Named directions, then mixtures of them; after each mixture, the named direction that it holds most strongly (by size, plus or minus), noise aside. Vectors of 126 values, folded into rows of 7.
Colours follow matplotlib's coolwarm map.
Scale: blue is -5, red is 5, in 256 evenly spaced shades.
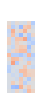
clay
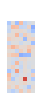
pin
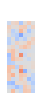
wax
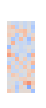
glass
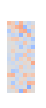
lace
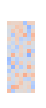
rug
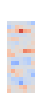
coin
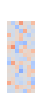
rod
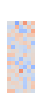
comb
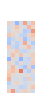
comb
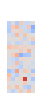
pin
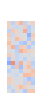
rod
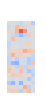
coin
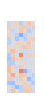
wax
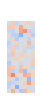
wax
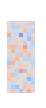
wax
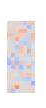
rug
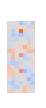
wax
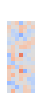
wax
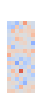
comb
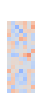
rod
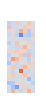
wax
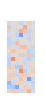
wax
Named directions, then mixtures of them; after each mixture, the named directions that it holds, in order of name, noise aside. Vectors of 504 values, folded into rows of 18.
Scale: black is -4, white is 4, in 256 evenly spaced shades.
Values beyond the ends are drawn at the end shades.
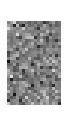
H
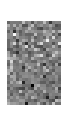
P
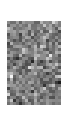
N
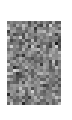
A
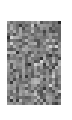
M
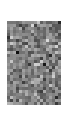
M, P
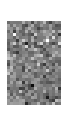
P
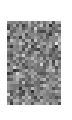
A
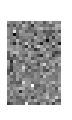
P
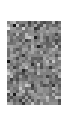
A, H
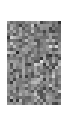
M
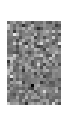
H, P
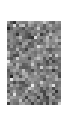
H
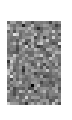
H, P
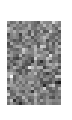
N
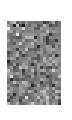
H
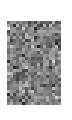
A, H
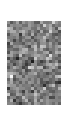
N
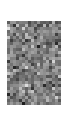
A, H
